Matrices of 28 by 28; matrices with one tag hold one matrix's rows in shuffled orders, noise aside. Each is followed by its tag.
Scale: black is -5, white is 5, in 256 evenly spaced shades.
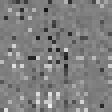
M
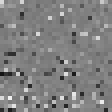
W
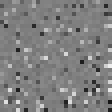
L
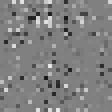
M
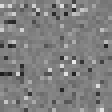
W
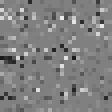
W
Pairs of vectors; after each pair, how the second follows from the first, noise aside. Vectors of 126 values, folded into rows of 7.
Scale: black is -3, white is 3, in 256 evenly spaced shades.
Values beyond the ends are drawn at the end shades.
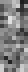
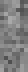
shrunk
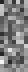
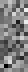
shuffled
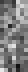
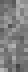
shrunk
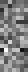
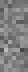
shrunk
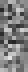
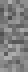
shrunk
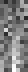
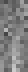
shrunk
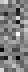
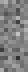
shrunk
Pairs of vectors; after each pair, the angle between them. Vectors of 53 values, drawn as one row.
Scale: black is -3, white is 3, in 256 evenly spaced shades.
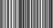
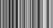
partly opposed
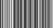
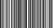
partly aligned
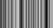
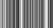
nearly opposite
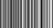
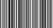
orthogonal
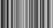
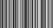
orthogonal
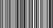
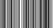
partly opposed
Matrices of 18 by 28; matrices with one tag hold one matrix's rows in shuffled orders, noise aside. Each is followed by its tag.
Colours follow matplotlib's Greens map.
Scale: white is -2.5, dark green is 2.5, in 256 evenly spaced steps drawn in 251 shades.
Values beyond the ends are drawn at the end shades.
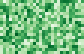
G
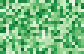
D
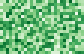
G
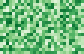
G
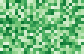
G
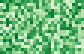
G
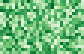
G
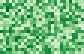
G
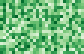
D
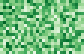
G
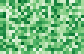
D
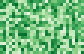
D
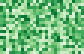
D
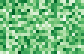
D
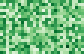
D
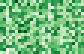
D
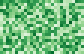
G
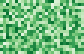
G
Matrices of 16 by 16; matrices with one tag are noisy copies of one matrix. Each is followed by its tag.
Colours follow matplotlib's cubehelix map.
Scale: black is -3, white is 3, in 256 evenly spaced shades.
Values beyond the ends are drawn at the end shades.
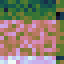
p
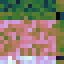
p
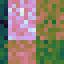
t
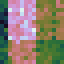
t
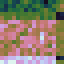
p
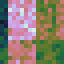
t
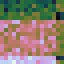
p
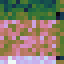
p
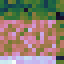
p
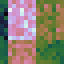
t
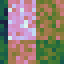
t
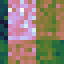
t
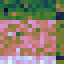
p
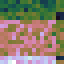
p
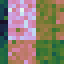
t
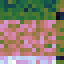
p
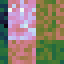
t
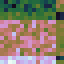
p
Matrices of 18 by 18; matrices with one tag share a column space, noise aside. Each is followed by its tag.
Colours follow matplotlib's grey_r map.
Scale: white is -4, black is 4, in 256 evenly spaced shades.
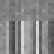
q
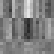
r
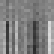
q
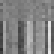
q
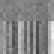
q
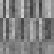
r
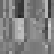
r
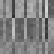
r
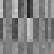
r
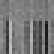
q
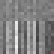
q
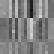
r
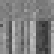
q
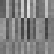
r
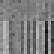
q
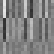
r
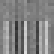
q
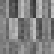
r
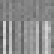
q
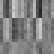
r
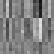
r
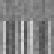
q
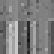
q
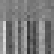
q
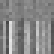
q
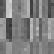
r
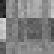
r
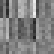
r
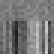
q
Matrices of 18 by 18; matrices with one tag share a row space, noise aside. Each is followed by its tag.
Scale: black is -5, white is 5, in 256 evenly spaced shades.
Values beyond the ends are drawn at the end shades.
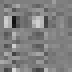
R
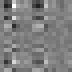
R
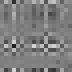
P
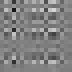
P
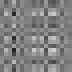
P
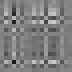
P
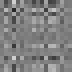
P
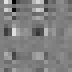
R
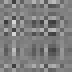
P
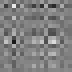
P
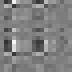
R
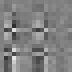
R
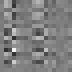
R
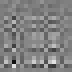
P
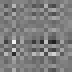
P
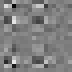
R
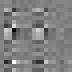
R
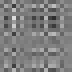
P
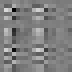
R
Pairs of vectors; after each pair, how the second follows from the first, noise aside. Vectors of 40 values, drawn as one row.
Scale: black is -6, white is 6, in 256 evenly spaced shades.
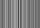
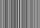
negated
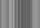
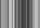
scaled up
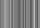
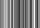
scaled up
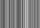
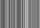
copied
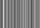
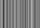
negated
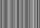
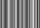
scaled up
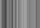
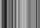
scaled up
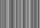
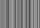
negated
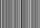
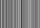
copied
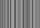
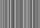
negated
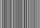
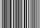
scaled up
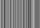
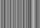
copied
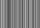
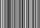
scaled up
